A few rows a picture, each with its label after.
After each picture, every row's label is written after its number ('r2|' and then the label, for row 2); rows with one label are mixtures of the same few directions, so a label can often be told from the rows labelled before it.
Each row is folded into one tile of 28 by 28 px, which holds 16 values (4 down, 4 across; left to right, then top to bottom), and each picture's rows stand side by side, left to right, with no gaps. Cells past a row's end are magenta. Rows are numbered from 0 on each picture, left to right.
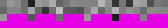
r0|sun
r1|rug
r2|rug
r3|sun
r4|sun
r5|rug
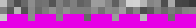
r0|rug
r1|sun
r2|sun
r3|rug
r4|sun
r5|sun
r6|sun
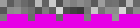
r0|rug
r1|sun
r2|rug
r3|sun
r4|sun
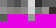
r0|sun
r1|rug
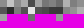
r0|sun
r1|rug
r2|rug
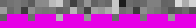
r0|rug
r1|sun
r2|rug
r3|rug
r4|rug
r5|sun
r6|sun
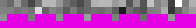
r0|sun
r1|sun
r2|sun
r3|sun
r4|sun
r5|rug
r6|rug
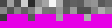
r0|sun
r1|sun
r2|rug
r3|rug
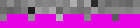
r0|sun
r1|rug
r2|sun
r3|rug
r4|sun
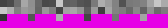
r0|sun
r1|sun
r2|rug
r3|rug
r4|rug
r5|sun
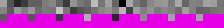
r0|sun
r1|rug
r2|rug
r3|rug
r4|rug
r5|sun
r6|rug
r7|sun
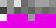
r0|sun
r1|sun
